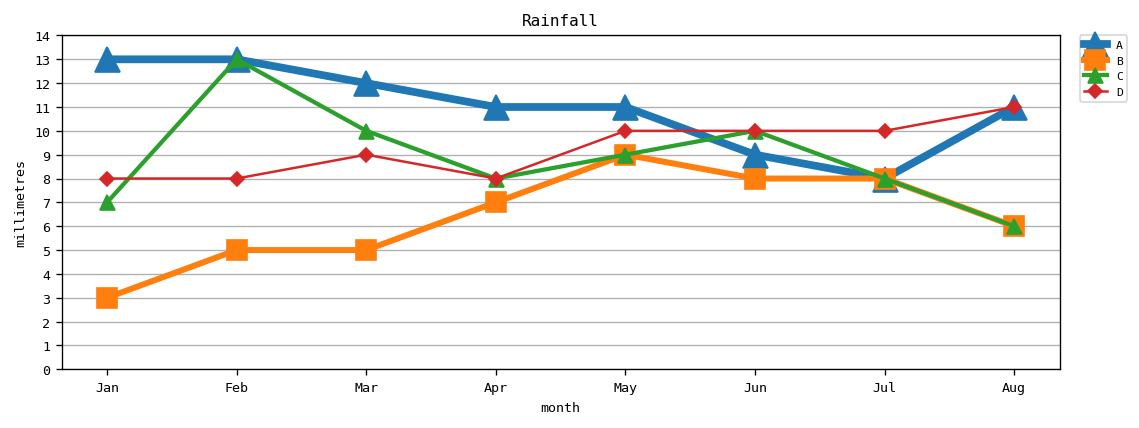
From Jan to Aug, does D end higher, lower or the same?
higher
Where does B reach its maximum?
May
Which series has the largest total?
A
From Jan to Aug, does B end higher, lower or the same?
higher
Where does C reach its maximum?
Feb
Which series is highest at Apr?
A
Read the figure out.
Title: Rainfall
x-axis: month, ticks Jan Feb Mar Apr May Jun Jul Aug
y-axis: millimetres, ticks 0 1 2 3 4 5 6 7 8 9 10 11 12 13 14
Legend: A, B, C, D
Values:
A: 13 13 12 11 11 9 8 11
B: 3 5 5 7 9 8 8 6
C: 7 13 10 8 9 10 8 6
D: 8 8 9 8 10 10 10 11
